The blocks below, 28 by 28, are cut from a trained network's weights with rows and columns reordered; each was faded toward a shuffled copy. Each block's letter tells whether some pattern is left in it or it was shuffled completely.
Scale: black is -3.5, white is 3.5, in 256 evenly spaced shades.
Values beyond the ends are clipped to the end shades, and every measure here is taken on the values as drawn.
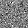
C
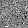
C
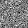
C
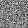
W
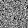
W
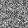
C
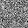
C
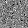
C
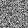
C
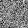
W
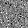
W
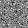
C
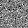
C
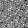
C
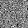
W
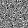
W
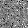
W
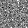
C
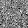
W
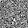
W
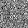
W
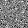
C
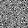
C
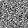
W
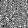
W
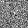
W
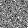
C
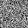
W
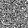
C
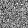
C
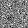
C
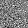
C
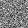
C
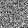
C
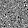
C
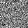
W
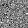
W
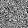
W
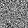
W
